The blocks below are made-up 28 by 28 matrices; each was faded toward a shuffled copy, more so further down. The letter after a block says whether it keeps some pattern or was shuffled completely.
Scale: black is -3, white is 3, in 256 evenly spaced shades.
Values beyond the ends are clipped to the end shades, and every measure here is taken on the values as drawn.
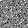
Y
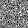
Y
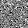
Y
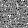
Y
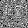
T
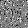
T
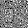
T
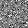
Y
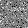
Y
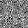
T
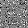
T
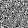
Y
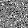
T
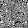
T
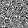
T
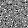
Y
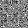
T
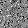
Y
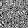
T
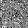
T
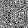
T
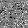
T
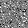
Y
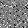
T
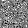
Y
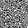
T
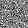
Y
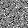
Y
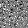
T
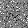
Y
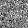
Y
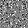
T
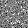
Y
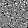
Y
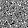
Y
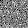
Y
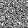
T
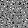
T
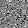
Y
